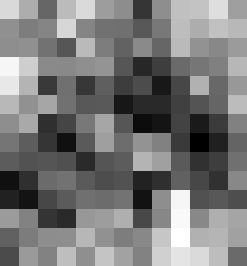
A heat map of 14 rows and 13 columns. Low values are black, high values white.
No overall slope runs across the table. On average the colour sits 50% of the way up the scale. No row or column stands out. The middle right is the ninth with the lowest average. The field is mottled with small blotches.
